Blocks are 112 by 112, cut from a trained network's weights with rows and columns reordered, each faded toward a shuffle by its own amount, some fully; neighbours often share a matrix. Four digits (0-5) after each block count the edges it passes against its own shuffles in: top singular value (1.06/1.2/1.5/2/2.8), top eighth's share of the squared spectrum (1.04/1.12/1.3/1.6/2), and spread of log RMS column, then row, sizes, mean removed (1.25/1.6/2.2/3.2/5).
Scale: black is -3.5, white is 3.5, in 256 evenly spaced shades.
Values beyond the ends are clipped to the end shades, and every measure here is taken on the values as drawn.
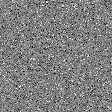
0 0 0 0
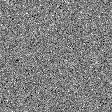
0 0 0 0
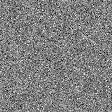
2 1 0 0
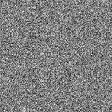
4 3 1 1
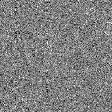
3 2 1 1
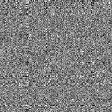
4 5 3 3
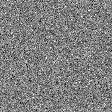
0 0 0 0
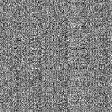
4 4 1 2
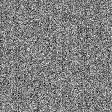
2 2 0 0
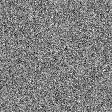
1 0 0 0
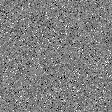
1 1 0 0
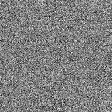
3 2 0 1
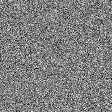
2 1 0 0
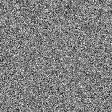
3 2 0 0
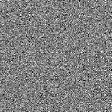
4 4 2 2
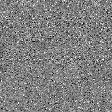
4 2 0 2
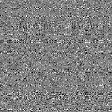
4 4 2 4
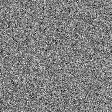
0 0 0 0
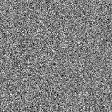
3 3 1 1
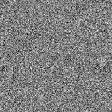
3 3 1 1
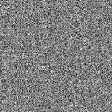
4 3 1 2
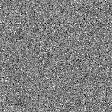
3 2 0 1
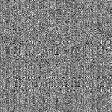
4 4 1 3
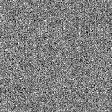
3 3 0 1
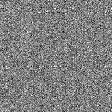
3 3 0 2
